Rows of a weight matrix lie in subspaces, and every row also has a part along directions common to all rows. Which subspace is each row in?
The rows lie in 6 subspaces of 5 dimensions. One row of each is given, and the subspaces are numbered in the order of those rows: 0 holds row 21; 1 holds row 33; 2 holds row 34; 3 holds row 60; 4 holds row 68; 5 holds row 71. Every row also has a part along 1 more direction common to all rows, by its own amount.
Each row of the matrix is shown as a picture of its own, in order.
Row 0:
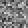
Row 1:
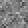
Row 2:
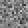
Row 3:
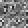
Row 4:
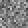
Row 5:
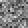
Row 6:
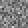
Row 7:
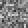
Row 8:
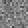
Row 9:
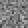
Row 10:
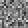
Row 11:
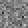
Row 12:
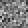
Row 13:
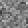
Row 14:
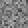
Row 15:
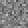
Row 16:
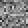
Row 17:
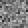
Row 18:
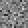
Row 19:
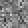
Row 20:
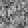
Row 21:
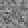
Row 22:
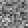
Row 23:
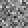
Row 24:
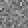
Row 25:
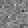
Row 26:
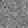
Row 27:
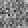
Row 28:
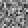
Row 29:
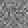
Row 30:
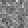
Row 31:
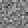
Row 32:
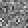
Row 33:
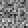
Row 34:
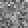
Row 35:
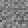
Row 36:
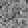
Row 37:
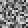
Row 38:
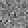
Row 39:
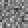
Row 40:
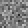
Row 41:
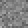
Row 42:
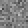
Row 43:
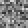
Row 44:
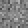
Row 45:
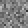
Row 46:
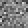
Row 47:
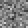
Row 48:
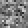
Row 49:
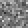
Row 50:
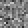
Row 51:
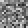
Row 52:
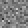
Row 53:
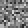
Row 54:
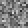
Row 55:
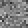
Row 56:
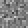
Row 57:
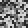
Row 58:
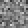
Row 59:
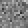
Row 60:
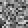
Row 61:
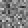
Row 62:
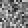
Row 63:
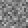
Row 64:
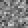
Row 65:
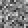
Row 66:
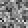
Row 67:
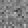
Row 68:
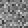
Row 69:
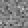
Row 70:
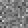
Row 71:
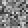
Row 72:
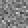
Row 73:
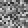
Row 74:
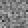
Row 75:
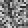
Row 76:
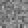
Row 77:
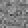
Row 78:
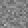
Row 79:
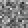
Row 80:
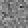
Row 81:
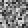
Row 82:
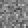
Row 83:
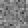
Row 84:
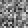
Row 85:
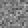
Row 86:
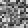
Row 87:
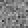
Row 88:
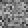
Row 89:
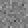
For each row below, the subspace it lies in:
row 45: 4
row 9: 3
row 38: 5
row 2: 5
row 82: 1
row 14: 0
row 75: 5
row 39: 3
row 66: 0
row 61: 5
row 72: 3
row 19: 0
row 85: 4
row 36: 2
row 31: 4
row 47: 2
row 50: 2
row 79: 2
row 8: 5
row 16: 2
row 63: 5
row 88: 2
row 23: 4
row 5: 4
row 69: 0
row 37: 3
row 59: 4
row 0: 1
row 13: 5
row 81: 3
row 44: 2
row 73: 2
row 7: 1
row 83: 0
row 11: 1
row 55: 2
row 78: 5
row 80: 5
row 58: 0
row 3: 2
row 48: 0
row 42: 0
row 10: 1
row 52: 3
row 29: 4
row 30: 2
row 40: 3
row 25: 3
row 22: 1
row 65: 1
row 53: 3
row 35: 3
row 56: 5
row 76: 3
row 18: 0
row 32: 2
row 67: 1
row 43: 0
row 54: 5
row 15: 5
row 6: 5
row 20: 4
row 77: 4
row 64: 0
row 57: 2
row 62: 4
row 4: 2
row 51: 1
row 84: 1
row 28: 4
